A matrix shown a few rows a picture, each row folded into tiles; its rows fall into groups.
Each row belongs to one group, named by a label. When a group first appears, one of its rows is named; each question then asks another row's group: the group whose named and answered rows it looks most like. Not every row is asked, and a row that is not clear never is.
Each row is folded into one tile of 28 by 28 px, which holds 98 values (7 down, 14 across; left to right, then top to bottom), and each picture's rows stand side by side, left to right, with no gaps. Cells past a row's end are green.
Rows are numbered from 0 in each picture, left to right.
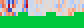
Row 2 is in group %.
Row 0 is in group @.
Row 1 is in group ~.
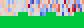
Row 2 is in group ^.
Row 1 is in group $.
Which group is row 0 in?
@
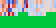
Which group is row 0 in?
@
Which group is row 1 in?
~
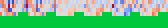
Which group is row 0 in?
@
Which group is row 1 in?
@
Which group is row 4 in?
$
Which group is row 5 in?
%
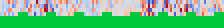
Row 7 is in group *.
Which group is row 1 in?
^
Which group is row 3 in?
~
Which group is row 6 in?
^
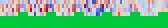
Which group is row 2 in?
^
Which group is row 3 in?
$
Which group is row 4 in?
*
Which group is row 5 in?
~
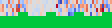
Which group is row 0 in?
^
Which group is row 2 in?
$
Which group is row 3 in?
^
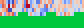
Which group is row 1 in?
$
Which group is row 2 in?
@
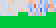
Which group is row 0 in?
~
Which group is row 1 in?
*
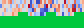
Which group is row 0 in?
%
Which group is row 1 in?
$
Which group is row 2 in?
^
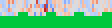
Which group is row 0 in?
~
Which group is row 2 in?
@
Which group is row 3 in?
~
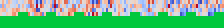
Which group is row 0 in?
%
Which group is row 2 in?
%
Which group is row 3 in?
@
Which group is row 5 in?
~
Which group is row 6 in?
$
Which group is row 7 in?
$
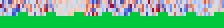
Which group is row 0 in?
$
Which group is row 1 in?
^
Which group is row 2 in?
%
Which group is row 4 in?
$
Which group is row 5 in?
^
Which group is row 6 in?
*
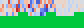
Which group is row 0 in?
^
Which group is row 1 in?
$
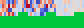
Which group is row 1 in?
$
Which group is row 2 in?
~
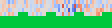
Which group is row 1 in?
~
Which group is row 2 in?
*
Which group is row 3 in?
%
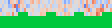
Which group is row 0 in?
*
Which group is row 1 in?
%
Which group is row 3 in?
%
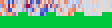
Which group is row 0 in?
@
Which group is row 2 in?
%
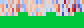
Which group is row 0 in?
^
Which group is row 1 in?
@
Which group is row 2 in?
^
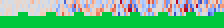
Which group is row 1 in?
%
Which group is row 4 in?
^
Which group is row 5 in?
~
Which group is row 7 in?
$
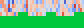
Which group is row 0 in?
@
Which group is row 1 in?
@
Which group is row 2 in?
*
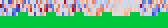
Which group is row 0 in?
$
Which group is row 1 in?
^
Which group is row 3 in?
%
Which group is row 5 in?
$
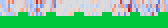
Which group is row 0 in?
~
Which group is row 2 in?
%
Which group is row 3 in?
~
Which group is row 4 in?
^
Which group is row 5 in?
*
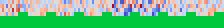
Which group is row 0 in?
^
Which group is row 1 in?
%
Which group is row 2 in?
@
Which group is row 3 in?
*
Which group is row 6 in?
*
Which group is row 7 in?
%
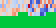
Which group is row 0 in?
%
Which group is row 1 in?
$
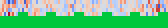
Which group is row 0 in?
@
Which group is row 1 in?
*
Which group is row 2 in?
*
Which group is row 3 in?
@
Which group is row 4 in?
~
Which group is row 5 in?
^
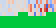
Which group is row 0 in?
~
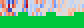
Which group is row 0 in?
@
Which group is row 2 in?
%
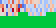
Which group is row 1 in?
*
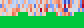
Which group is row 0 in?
%
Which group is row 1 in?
^
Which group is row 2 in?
@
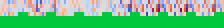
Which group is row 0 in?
@
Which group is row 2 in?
*
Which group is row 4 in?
*
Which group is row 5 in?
^
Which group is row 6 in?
^
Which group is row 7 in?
^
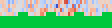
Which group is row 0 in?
@
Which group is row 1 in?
%
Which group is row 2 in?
%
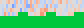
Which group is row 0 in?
~
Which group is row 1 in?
%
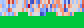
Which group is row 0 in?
~
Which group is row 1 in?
$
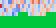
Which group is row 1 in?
%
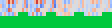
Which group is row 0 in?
~
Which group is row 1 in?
~
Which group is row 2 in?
@
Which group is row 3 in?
~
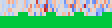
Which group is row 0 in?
~
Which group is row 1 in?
^
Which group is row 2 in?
*
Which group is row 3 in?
$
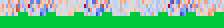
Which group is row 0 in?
^
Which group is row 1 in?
$
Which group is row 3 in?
$
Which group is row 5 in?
*
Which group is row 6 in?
$
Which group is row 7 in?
%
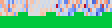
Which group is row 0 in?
@
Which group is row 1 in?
%
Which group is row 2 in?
$
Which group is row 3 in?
$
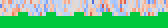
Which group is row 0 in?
%
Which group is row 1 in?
*
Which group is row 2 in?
~
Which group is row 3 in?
*
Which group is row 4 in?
~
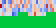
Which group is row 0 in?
$
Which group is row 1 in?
*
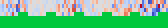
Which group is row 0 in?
*
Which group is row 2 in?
^
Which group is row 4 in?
%
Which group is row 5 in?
$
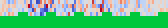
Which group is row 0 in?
@
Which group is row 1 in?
$
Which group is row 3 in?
^
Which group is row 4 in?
~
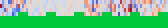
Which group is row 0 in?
$
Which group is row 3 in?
@
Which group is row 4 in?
^
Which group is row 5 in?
%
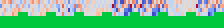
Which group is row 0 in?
%
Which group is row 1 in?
%
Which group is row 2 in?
*
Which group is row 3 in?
%
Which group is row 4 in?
$
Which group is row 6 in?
~
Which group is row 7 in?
$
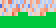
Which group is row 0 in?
%
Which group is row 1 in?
%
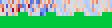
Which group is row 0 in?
^
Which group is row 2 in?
~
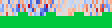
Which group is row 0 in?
*
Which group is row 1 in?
$
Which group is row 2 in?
%
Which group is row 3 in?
^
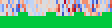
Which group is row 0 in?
*
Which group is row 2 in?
^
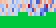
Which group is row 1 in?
$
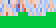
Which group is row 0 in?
*
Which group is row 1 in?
*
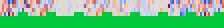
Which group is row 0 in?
@
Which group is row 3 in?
%
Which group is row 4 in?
@
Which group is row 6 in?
$
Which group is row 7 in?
@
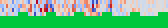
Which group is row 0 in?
*
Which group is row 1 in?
^
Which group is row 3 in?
@
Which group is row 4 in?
~
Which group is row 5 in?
~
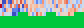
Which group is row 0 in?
$
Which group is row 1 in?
@
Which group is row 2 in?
%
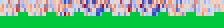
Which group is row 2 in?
@
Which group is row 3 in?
$
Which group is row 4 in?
^
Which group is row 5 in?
$
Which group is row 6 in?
@
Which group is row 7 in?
*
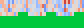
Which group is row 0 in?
@
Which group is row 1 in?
*
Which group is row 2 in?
~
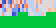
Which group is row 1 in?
~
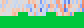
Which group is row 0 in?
%
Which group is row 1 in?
*
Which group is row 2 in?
@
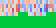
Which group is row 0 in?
^
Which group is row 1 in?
*
